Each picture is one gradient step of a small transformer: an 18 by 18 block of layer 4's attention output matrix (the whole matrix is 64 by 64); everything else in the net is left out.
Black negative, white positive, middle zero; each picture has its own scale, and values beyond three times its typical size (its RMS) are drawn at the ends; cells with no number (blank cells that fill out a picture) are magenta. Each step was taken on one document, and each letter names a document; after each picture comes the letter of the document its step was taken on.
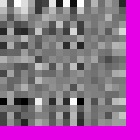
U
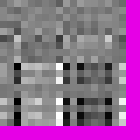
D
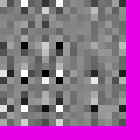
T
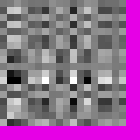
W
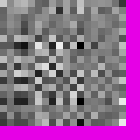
U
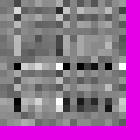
D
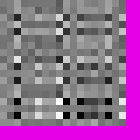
D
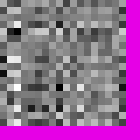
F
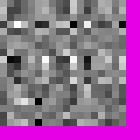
W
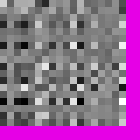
U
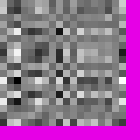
F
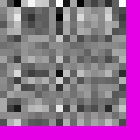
F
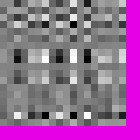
W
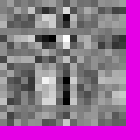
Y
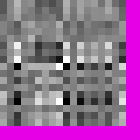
D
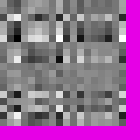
F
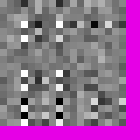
T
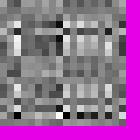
D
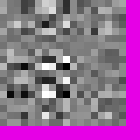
Y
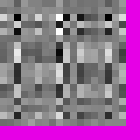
D
